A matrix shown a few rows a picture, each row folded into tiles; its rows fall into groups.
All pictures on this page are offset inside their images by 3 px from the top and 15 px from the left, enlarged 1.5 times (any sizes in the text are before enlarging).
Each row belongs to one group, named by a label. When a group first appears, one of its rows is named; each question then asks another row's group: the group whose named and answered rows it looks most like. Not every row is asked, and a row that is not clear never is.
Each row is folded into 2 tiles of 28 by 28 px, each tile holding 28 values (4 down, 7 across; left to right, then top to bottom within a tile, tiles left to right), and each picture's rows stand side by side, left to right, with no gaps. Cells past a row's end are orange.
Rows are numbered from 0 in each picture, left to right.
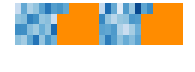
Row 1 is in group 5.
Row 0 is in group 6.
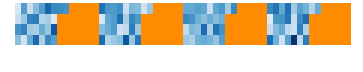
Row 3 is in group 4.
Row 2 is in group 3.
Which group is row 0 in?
6
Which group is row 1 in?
4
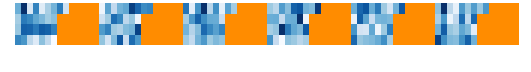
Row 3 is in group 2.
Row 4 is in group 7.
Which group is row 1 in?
6
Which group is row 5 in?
5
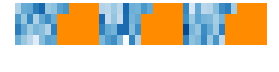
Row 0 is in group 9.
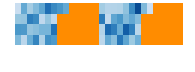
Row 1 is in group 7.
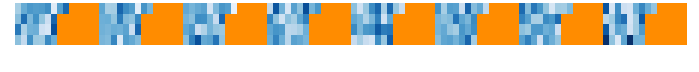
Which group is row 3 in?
5
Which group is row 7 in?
4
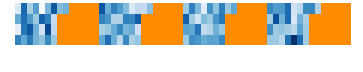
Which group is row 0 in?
3
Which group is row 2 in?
5
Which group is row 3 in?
4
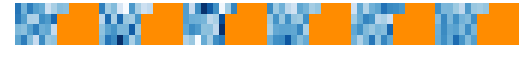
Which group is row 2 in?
9
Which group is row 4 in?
6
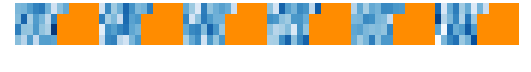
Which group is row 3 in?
3
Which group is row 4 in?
6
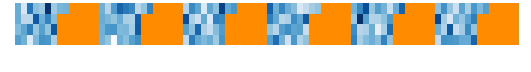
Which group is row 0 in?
2
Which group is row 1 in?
9
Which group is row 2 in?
5
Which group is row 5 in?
5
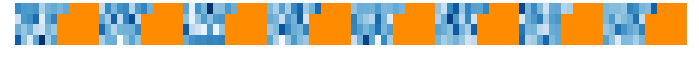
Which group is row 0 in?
4
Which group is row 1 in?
9
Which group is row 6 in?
4
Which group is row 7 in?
2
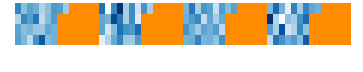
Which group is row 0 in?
4
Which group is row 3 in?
5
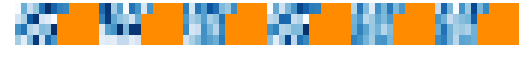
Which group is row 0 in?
6
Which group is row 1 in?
3
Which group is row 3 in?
6
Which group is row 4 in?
5
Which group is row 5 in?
5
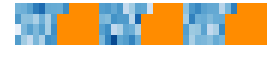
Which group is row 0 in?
9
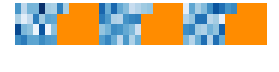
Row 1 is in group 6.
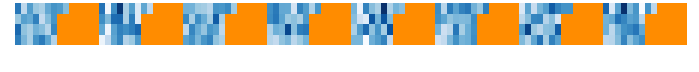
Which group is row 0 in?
4
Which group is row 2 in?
7
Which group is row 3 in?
3
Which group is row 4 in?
2
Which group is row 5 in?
3
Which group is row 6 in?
6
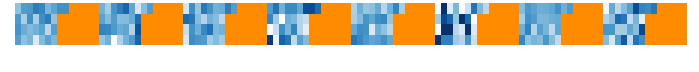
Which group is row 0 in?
9
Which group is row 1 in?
9
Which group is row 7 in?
6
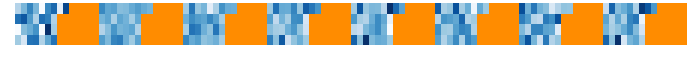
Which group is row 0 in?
3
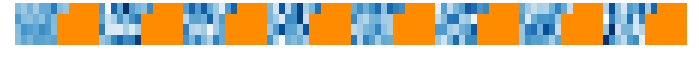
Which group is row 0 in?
7
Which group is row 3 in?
2
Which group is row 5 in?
6
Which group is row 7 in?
5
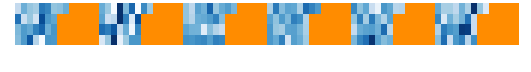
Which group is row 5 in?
7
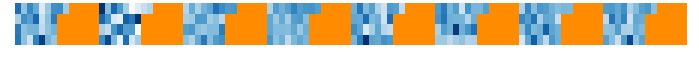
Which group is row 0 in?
4
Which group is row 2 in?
6
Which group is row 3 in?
9
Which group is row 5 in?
3
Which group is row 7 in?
4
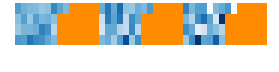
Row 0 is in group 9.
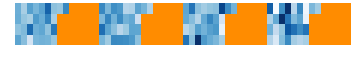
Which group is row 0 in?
2
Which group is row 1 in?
4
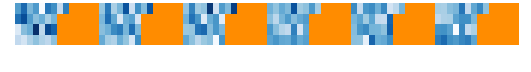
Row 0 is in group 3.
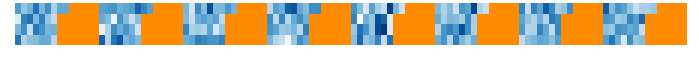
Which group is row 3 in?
9
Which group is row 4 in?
7
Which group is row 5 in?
7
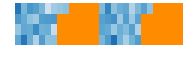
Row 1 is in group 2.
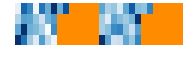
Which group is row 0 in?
5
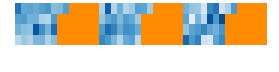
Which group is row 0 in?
3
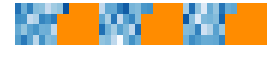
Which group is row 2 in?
5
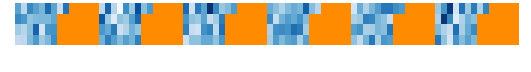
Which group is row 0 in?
3
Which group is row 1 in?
5
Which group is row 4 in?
6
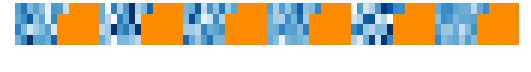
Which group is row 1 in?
2
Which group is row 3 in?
2
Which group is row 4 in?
6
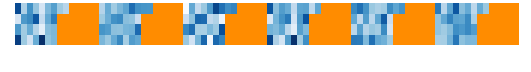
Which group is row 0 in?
4
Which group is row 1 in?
6
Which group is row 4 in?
7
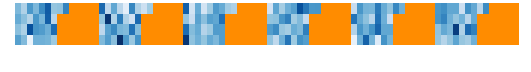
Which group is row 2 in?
4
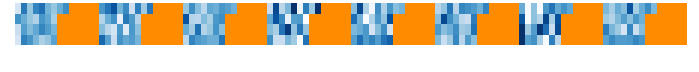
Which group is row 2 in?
5
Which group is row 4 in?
5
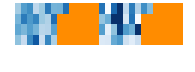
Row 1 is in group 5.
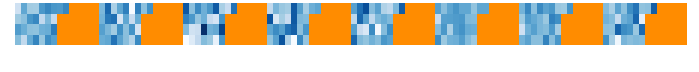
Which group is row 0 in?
6
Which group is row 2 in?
3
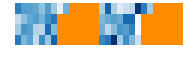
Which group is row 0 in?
4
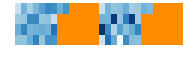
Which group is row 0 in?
6
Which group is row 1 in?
9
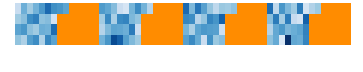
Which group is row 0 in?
6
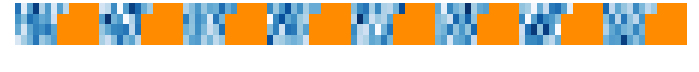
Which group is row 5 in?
2
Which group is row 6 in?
7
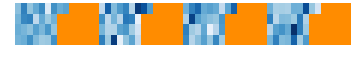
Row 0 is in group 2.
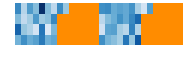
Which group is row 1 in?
4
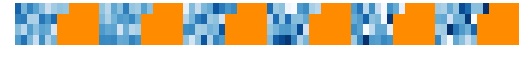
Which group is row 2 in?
6
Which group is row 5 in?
2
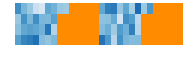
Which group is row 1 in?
7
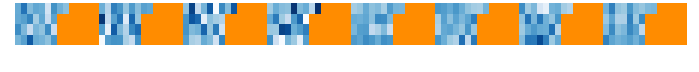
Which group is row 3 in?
2
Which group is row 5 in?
4
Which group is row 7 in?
5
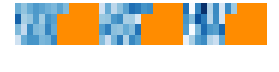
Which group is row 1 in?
6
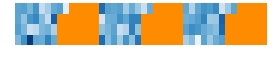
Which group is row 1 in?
4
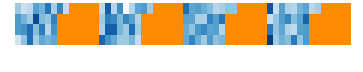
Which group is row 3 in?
4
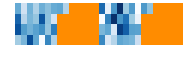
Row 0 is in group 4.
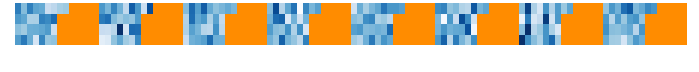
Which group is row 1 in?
3
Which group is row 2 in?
4
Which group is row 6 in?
5
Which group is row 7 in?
9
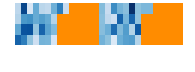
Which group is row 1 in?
2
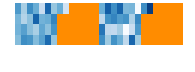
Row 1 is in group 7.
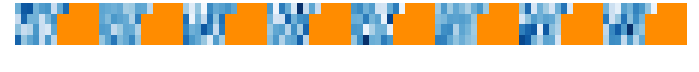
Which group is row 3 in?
2
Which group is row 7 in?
7
